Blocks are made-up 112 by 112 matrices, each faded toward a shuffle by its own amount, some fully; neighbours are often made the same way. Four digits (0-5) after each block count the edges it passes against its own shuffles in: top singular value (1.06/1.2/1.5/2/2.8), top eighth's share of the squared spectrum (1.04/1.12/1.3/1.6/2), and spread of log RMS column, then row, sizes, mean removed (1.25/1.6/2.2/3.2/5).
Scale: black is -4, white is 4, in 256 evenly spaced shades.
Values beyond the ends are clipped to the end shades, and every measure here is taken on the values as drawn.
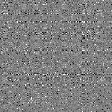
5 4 2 3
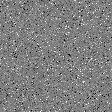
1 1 0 0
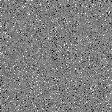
3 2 1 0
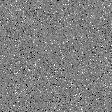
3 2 1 0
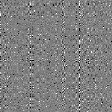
5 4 3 2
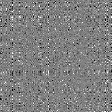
5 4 3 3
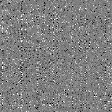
4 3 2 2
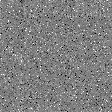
2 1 0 0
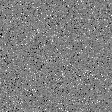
1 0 0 0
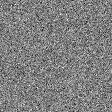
0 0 0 0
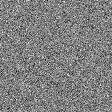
1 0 0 0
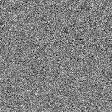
3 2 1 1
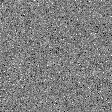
0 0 0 0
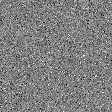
0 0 0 0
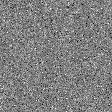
0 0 0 0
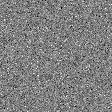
0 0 0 0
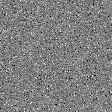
1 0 0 0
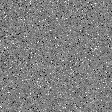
0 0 0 0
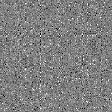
4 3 2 1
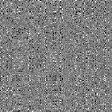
4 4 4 2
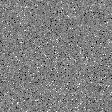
2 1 0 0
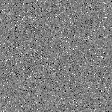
3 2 1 1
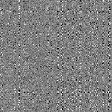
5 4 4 2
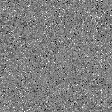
3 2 1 0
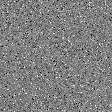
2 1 0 0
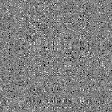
4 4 3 2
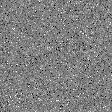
2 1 0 0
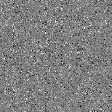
3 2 1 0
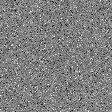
3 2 1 0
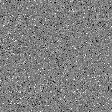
3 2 0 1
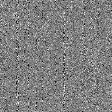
1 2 3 0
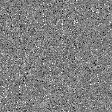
1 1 2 0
